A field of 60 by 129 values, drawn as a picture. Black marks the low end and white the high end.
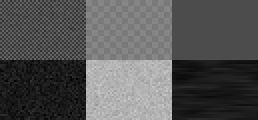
It is made of 2 by 3 panels. Panel 1,1: low, checkered. Panel 1,2: middling, checkered, faint in contrast. Panel 1,3: low, flat. Panel 2,1: very low, fine-grained, faint in contrast. Panel 2,2: high, fine-grained, faint in contrast. Panel 2,3: very low, streaked across, faint in contrast.
